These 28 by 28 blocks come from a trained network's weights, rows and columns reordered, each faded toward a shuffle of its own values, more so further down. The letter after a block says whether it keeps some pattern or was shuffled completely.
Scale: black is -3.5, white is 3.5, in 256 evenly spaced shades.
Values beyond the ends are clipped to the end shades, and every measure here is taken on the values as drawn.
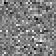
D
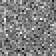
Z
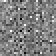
D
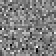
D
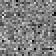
D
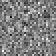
D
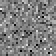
Z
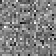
D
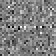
D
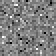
Z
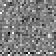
D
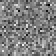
D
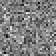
D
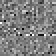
D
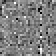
D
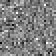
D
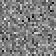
Z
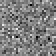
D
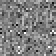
D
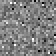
Z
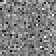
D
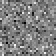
Z
